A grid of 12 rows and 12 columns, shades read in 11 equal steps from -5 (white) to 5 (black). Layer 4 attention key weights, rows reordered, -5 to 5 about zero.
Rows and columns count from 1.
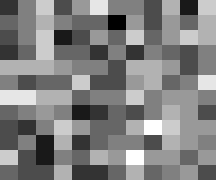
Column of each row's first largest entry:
11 7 4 1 7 2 5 5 2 3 3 5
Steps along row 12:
up same down up same down down up down down up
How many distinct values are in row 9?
8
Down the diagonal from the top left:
3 0 -3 1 0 2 0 2 -5 -2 1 2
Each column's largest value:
3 3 4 4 4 3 5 3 2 1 4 2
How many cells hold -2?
19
